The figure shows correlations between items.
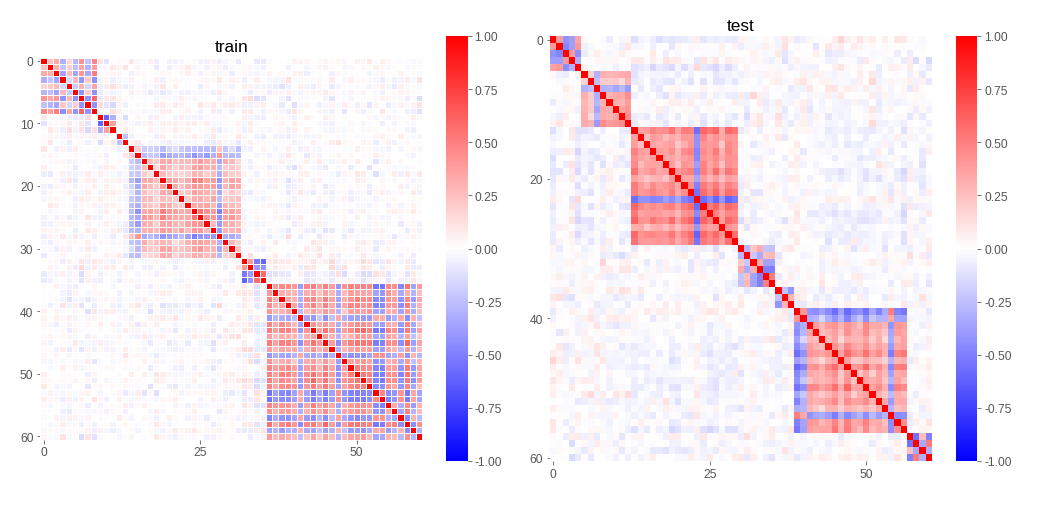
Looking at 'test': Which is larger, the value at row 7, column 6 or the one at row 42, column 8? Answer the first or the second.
the second
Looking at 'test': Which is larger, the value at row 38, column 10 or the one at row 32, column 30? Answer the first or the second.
the second
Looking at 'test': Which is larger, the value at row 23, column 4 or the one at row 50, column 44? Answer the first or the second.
the second
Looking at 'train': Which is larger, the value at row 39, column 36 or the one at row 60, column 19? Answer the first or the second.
the first
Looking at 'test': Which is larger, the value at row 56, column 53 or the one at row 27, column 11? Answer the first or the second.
the first
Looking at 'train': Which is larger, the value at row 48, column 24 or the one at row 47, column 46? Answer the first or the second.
the first
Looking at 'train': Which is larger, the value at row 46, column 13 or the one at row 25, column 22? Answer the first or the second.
the second
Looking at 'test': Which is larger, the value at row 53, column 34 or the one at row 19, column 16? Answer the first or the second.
the second
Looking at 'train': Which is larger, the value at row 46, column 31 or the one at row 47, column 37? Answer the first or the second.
the first
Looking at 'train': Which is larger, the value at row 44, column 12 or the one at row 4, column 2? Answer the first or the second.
the second
